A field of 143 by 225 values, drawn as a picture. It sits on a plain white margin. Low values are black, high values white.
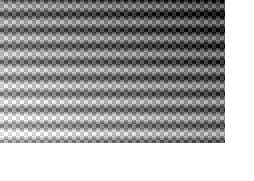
Stripes running across repeat 9 times from top to bottom. The top right is the ninth with the lowest average. There is an overall slope up to the bottom left. The ninth with the highest average is the bottom left. The halves do not mirror each other.
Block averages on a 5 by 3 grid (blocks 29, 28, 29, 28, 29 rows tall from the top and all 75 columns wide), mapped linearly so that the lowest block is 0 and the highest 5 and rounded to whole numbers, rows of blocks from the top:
210
321
321
432
543
